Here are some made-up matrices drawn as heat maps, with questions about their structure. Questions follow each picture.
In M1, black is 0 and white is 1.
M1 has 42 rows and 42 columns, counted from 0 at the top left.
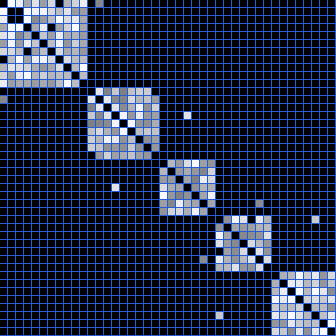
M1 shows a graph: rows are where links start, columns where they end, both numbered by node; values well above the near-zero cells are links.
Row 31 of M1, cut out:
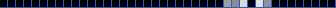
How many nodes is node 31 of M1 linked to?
5
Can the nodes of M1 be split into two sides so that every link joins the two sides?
no
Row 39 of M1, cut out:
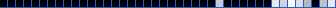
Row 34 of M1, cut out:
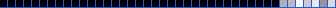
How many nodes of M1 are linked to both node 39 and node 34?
6
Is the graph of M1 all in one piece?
yes
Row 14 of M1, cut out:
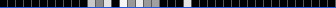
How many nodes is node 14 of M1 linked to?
9
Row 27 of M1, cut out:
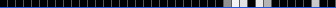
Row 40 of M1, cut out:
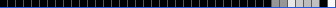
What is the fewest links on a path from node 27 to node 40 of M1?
2
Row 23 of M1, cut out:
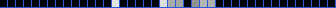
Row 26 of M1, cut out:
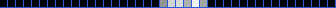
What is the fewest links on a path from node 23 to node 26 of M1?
1
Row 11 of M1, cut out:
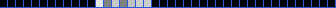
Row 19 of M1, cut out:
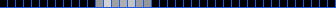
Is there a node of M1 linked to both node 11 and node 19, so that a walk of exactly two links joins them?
yes
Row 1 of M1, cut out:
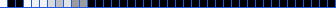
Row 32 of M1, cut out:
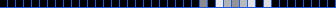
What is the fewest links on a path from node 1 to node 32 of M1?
6
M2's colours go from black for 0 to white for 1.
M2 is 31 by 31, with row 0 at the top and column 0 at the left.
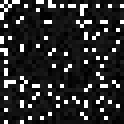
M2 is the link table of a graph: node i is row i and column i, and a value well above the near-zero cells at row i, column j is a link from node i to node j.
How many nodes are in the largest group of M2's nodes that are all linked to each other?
3
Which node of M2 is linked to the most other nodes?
node 1
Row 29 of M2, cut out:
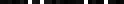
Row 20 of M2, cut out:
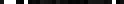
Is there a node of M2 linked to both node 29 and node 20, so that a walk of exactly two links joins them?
no
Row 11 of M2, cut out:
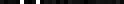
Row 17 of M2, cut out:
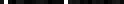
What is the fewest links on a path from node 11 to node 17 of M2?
4
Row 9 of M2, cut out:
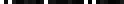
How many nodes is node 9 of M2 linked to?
5
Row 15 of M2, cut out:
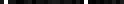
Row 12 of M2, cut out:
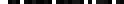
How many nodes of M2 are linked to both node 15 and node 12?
2
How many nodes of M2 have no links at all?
0
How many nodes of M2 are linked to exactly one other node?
0
